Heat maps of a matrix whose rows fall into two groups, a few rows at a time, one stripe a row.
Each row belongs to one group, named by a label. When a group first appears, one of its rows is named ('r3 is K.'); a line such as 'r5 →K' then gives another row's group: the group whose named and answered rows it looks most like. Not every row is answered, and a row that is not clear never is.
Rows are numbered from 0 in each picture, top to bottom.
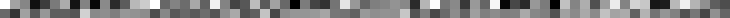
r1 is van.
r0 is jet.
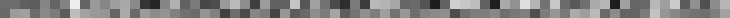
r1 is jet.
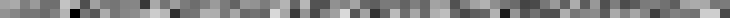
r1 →jet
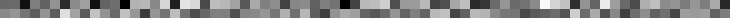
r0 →van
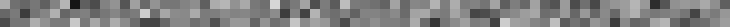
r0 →jet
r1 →van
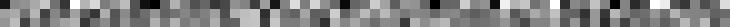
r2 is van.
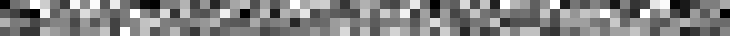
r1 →van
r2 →jet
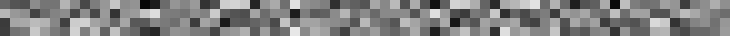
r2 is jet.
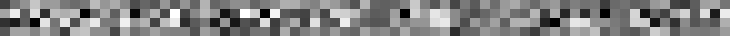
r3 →jet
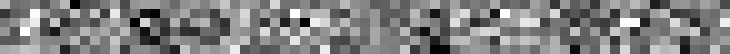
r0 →jet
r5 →van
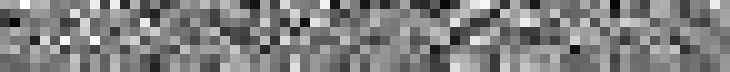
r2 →van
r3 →jet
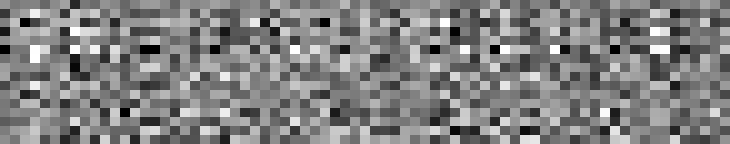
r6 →jet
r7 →jet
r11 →van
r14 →jet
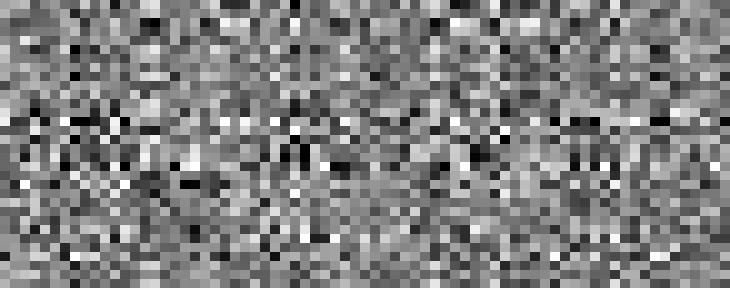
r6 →jet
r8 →jet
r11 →jet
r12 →jet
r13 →jet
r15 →jet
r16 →van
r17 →van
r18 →van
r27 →van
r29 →jet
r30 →van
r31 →jet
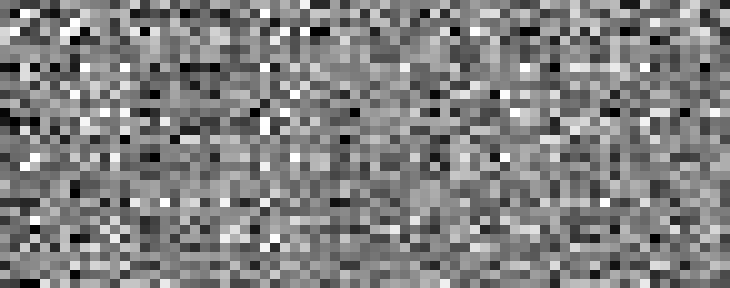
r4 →jet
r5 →jet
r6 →jet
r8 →van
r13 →van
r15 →van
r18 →van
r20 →jet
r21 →jet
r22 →van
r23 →van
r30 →jet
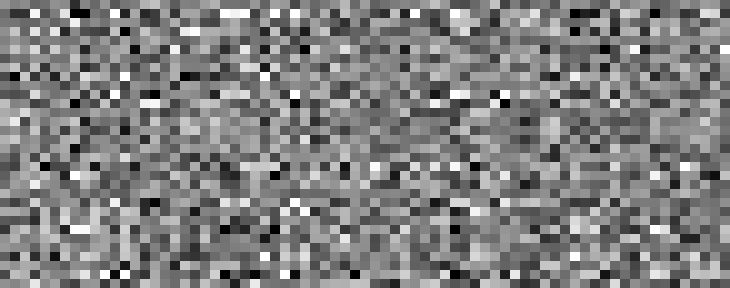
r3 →van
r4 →jet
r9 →van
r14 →van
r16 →jet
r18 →van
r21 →jet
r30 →jet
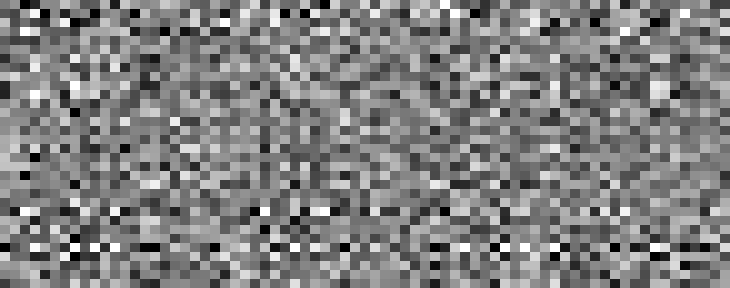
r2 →jet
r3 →van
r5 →jet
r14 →van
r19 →van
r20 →jet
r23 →van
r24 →jet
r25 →van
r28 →jet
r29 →van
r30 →van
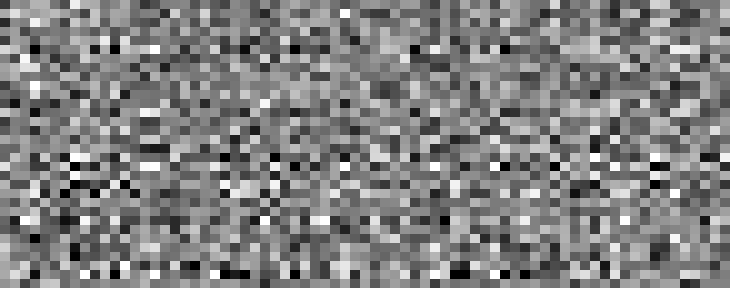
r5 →jet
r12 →jet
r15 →jet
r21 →van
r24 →van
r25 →van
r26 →jet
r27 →jet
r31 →van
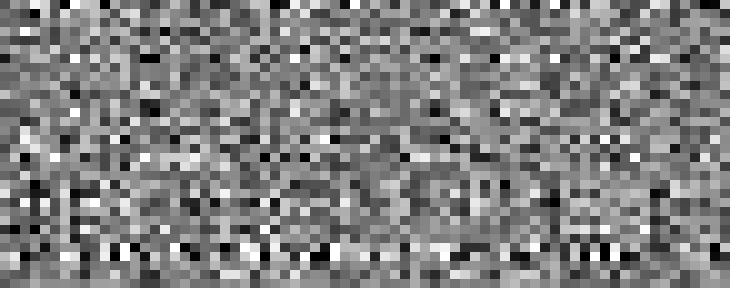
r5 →van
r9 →van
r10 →jet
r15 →van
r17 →van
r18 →van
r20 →jet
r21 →jet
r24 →jet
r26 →jet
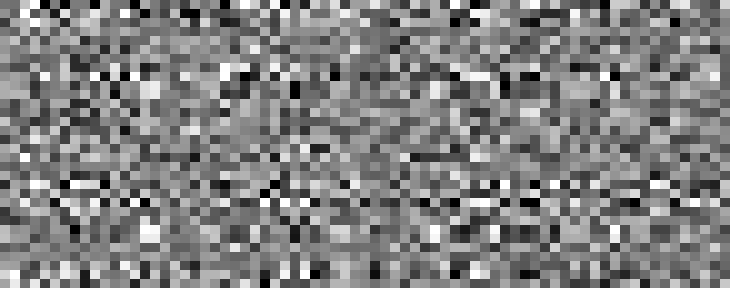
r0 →van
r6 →jet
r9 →jet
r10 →jet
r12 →van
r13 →jet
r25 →jet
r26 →jet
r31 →van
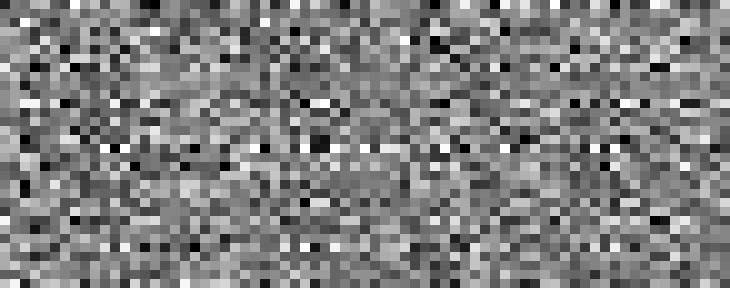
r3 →jet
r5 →van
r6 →jet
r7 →jet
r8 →van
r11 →van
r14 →jet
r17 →van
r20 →van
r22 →van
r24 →jet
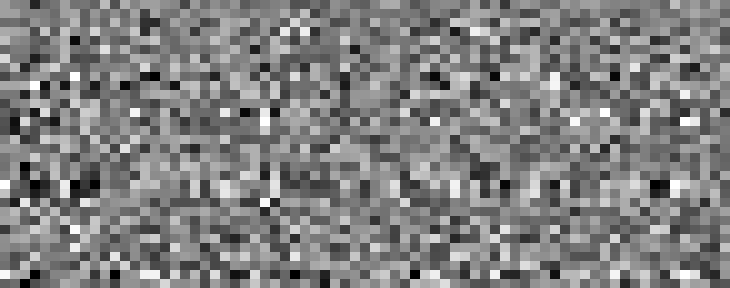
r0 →jet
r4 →jet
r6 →jet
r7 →van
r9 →van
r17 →jet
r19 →van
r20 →jet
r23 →van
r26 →jet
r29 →van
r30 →jet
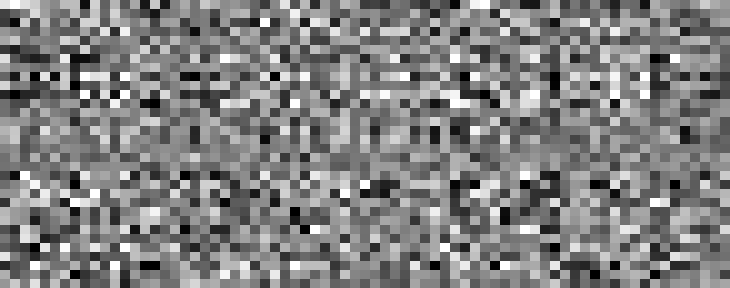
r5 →van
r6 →jet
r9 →jet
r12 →van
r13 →jet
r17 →van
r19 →van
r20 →jet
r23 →jet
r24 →jet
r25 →van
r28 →jet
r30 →jet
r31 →van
